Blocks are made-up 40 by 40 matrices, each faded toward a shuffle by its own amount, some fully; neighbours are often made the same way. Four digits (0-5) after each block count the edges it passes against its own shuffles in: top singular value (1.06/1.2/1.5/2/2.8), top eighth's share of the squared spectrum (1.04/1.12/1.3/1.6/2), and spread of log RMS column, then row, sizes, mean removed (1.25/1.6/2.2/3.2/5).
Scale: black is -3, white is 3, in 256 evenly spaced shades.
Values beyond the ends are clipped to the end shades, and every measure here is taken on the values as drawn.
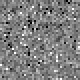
0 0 0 0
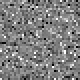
0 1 0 0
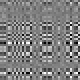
5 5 4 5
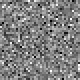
0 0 0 0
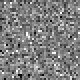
0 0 0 0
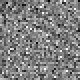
0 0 0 0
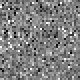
2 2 0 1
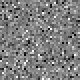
0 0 0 0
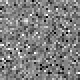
2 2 0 0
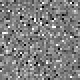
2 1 0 0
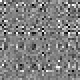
4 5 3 3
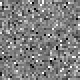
2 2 0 0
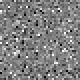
1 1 0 0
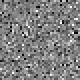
2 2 0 0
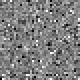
2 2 0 0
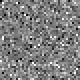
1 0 0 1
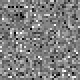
3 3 2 2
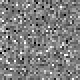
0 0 0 0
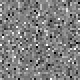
2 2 1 0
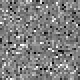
0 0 0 0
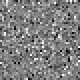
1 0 0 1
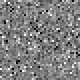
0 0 0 0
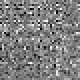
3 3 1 2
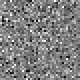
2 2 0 0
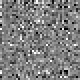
3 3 2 2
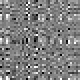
4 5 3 3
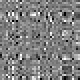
4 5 3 3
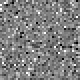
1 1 0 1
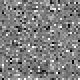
3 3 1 1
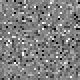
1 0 0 0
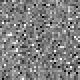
2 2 0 0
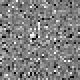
3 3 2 1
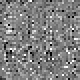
3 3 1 1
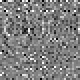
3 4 1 2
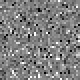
2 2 1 0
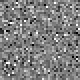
2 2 0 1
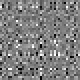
4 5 3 3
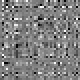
4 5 3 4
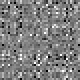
4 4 3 2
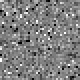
0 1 0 0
